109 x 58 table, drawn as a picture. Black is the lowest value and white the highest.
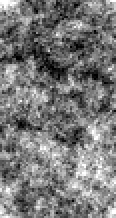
The field is mottled with small blotches. No single row or column stands out from its neighbours. The halves do not mirror each other. The top middle is the ninth with the lowest average.
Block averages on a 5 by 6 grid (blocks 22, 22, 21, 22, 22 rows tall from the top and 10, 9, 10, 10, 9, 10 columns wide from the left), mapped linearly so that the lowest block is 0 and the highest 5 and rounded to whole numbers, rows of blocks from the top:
3 2 1 2 2 3
3 2 0 1 1 2
3 3 2 2 3 3
2 4 4 3 5 5
4 2 3 3 4 5
